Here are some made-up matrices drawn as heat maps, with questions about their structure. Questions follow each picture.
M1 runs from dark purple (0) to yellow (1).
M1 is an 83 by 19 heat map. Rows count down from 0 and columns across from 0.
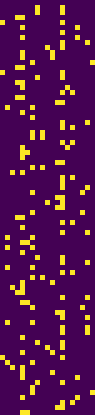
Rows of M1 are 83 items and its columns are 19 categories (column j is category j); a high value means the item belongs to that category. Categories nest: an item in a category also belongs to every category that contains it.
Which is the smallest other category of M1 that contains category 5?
4
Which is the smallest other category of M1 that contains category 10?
4
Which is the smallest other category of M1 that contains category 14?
12
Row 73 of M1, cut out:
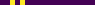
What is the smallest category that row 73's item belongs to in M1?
2
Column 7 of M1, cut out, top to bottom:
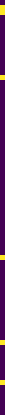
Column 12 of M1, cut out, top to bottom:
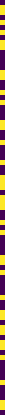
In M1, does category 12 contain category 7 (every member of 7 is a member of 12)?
yes
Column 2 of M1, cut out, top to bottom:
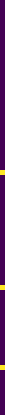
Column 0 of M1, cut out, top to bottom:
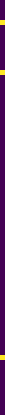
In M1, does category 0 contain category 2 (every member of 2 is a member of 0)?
no
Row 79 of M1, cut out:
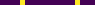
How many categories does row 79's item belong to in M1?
2
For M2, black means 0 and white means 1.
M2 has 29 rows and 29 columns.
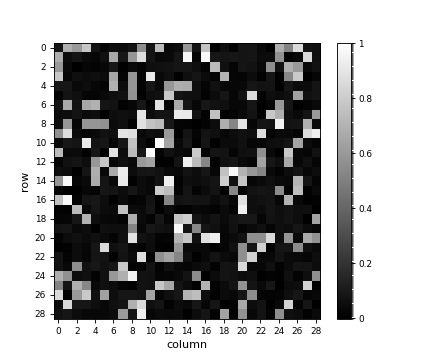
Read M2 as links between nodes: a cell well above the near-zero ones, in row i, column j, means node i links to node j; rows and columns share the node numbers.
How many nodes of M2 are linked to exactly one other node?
0
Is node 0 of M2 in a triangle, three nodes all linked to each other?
yes
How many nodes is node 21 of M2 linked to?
5
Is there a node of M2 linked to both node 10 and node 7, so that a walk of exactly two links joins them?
no
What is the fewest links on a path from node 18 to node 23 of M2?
3
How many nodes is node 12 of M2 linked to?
9
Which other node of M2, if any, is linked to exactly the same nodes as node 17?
node 23
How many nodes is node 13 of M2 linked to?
8
